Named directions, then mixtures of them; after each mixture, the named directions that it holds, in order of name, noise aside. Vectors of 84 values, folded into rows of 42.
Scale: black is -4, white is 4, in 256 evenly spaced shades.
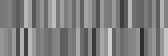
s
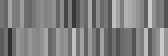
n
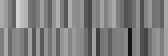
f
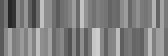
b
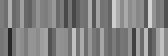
n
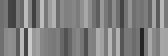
b, s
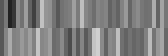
b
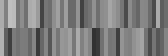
b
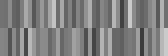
n, s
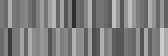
n, s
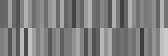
n, s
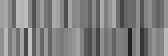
f, s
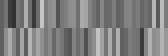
b, s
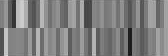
b, f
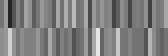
b, n
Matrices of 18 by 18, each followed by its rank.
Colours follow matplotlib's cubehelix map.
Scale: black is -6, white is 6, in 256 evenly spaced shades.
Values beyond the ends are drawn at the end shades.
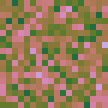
full rank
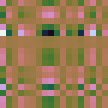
one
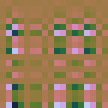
one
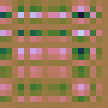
one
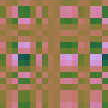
one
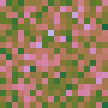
full rank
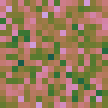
full rank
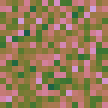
full rank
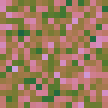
full rank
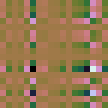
one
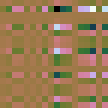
one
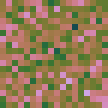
full rank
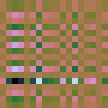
one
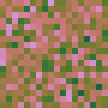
full rank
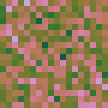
full rank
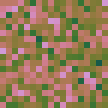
full rank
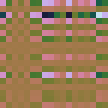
one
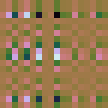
one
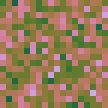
full rank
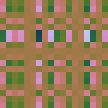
one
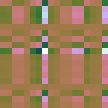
one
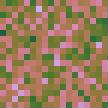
full rank
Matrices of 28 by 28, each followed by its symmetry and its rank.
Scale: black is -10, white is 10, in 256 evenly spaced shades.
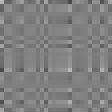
symmetric, rank one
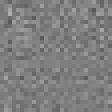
neither, rank five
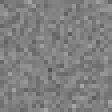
neither, full rank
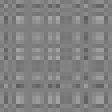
symmetric, rank one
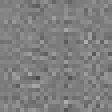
neither, rank five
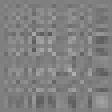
symmetric, rank three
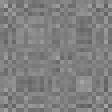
symmetric, rank three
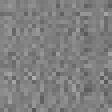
neither, rank five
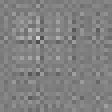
symmetric, rank three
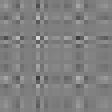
symmetric, rank one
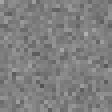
neither, full rank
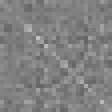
symmetric, rank five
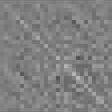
symmetric, rank five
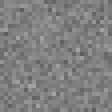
neither, full rank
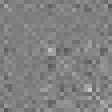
symmetric, rank five
